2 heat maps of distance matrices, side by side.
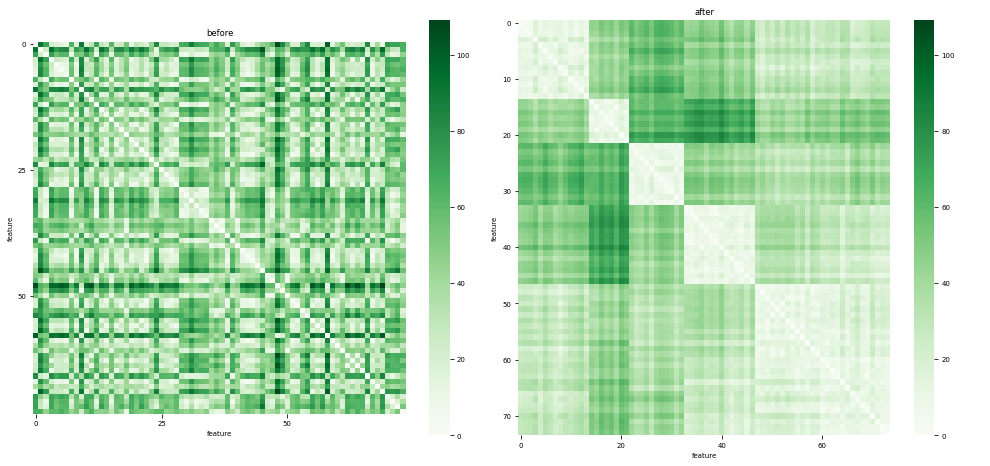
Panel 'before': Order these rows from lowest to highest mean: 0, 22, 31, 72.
22, 0, 72, 31
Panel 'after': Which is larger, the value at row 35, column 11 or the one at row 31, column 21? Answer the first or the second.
the second
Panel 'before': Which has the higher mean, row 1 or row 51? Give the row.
1
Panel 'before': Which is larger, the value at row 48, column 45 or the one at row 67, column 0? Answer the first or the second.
the first
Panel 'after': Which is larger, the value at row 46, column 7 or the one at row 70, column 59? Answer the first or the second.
the first
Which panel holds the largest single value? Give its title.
before
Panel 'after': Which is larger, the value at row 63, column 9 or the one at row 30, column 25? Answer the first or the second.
the first
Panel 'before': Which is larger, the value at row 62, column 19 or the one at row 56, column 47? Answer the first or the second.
the second
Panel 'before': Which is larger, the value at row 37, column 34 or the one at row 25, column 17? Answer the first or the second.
the first
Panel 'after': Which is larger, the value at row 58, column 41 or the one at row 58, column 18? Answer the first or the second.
the second
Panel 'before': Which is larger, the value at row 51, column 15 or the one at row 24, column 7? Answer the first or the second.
the first
